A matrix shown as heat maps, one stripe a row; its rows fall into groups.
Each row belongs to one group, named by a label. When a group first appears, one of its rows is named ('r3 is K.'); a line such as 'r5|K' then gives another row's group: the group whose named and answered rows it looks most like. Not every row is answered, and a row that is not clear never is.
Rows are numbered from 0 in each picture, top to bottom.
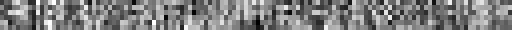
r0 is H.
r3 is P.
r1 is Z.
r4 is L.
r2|H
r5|L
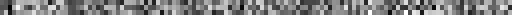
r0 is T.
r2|T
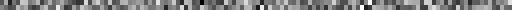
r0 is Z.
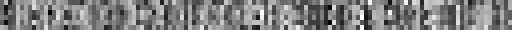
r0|T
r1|P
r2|P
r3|P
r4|P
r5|L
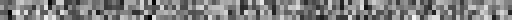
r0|T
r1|L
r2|H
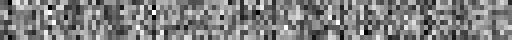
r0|H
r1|T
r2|L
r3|L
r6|P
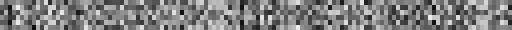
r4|H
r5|L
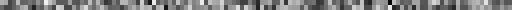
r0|L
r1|P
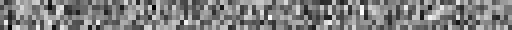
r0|Z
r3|P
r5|H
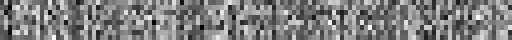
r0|T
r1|H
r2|Z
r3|H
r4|L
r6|H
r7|H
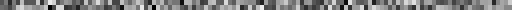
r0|Z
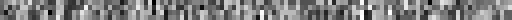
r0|T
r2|P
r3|P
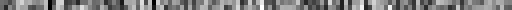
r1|P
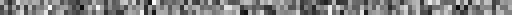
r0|Z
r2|T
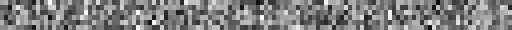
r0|L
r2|Z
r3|P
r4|Z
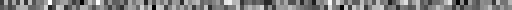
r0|T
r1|P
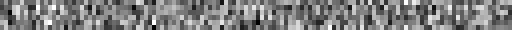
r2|H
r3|P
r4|L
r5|L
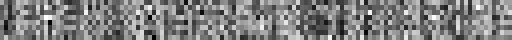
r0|Z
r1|H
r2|Z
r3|P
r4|Z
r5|P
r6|Z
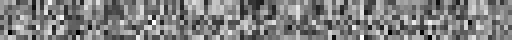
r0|L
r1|L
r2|L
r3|T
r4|Z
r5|H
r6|T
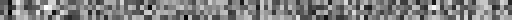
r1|P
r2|H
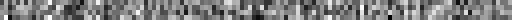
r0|T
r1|T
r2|Z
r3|L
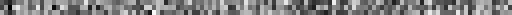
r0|P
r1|H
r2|Z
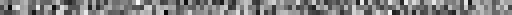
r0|Z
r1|H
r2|P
